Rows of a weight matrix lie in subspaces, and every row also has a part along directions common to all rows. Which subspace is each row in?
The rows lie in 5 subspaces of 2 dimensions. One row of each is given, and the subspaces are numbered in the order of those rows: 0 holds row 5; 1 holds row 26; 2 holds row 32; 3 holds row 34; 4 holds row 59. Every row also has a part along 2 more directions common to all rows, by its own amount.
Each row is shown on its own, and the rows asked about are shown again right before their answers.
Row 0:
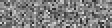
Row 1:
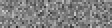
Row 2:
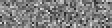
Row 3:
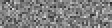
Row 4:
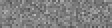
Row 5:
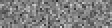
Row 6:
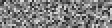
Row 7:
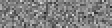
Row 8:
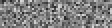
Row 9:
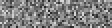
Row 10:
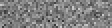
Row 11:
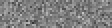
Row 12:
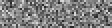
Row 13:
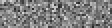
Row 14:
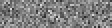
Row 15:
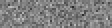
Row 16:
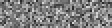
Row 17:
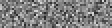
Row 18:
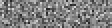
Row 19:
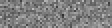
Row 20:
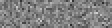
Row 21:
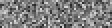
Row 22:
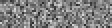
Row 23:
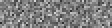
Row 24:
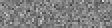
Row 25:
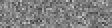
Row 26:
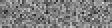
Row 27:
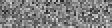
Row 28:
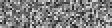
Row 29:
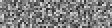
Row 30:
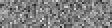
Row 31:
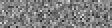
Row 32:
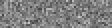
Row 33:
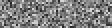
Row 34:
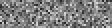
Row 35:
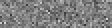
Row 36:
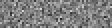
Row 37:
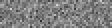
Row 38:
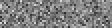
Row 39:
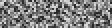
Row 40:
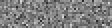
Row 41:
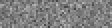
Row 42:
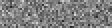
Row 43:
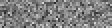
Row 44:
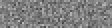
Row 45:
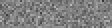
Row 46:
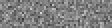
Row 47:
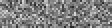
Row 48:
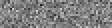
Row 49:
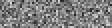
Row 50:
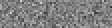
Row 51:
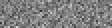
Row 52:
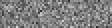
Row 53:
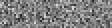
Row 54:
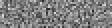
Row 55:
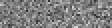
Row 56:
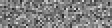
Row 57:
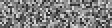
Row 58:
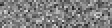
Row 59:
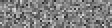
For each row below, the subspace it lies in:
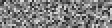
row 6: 4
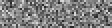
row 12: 1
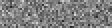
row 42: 1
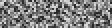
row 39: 4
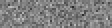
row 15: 3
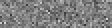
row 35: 3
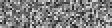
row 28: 0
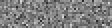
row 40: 4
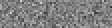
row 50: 3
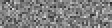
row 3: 0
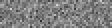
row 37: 0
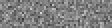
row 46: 3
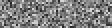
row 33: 1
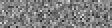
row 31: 1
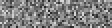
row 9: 1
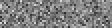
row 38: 3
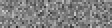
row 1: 1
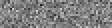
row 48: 0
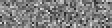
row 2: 3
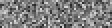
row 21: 0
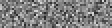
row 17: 3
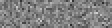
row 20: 2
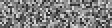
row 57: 0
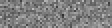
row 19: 4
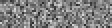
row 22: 4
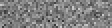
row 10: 4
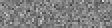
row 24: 3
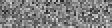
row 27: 1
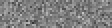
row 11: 2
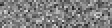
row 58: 4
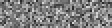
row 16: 0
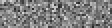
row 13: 4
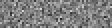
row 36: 2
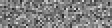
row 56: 4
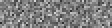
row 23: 2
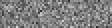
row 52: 1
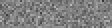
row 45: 3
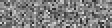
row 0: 3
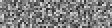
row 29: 2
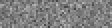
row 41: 0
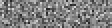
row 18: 2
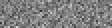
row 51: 1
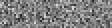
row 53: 2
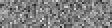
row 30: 0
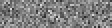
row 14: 0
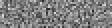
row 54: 2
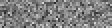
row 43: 4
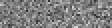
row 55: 4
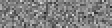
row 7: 3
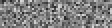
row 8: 4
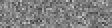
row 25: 2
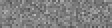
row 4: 1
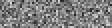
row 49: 1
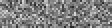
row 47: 1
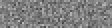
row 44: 2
